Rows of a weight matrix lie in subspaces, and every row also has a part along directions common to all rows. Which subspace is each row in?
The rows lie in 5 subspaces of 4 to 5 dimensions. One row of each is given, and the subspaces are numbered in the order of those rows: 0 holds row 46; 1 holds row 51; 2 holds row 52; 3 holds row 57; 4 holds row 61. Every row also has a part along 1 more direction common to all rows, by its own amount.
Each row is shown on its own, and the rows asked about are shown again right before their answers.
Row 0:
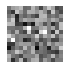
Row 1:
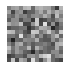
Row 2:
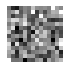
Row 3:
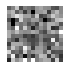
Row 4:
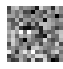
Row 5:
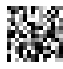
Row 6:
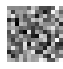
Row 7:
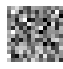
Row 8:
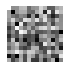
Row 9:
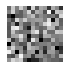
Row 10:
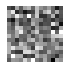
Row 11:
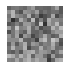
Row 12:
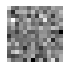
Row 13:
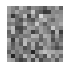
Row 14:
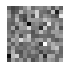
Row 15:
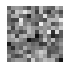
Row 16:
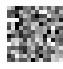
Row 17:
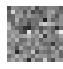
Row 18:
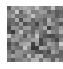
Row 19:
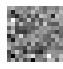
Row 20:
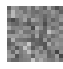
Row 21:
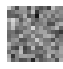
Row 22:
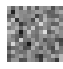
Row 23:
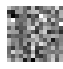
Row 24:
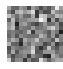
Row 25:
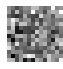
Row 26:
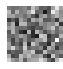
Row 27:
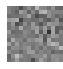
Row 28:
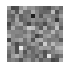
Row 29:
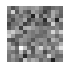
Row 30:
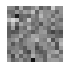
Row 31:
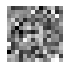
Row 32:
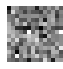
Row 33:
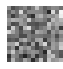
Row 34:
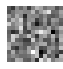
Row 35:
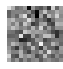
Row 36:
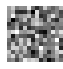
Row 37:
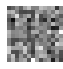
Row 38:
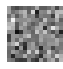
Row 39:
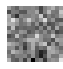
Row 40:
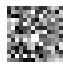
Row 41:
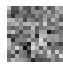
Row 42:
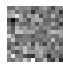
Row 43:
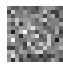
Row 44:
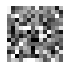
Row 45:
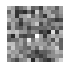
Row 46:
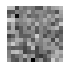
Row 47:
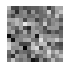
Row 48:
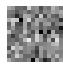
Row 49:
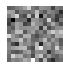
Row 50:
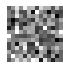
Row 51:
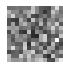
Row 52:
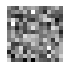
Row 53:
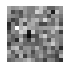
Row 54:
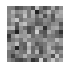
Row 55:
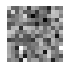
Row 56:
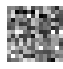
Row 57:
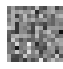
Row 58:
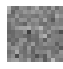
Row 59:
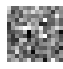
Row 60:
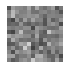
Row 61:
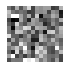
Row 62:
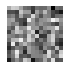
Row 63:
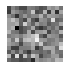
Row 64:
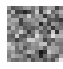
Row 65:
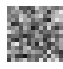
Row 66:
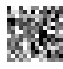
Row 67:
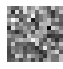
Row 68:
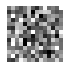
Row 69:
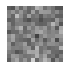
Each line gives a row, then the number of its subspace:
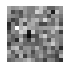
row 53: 4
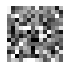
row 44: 4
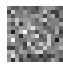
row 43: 1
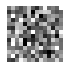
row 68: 0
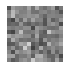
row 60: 3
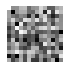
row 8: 4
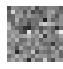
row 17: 4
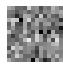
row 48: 0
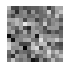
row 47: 3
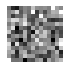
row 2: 1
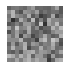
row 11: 1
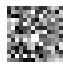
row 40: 4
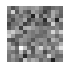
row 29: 2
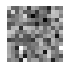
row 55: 2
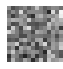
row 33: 2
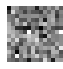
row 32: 4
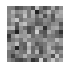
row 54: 3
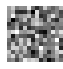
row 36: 0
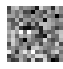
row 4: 4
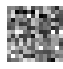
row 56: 0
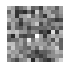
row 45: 0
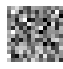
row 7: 2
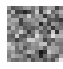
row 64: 0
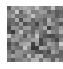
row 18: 3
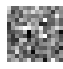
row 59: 4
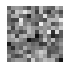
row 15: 0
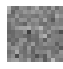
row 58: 4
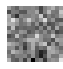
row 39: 0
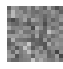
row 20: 3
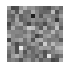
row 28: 2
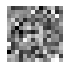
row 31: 4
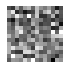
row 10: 0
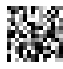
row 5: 2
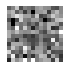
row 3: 2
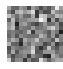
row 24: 1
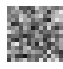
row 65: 2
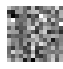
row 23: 3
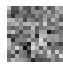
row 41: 3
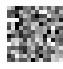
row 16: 0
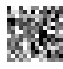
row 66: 3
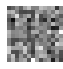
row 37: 1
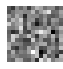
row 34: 0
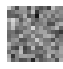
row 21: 2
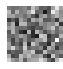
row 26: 1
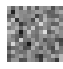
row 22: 3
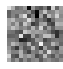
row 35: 2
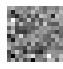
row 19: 1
